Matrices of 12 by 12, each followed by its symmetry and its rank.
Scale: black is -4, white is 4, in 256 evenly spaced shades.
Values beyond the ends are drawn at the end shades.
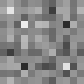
symmetric, rank two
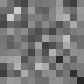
symmetric, full rank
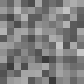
antisymmetric, full rank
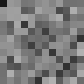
symmetric, full rank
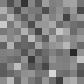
antisymmetric, full rank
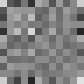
symmetric, rank two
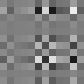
neither, rank one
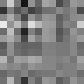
antisymmetric, rank two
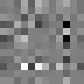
antisymmetric, rank two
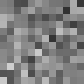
antisymmetric, full rank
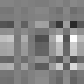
neither, rank one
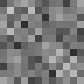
symmetric, full rank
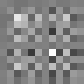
symmetric, rank two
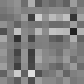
antisymmetric, rank two
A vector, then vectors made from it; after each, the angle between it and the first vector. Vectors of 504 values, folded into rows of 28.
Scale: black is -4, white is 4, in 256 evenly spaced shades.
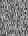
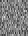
nearly parallel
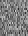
nearly parallel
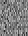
partly opposed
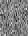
partly opposed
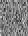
orthogonal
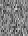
orthogonal
